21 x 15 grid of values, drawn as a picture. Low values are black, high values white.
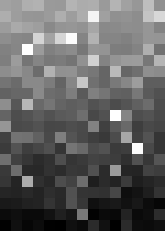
Slope: up to the top. Average level on the scale: 40%. Grain: fine. Stripes: none.
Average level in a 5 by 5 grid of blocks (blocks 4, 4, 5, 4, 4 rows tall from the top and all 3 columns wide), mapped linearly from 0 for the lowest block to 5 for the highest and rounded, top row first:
4 5 5 4 4 / 4 4 4 4 4 / 3 2 2 3 2 / 2 1 2 1 2 / 0 0 1 0 0
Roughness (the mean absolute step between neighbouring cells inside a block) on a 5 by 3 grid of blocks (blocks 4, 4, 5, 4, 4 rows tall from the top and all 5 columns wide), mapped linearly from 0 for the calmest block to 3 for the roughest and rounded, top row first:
1 2 1 | 2 2 2 | 2 1 2 | 2 1 3 | 0 2 1
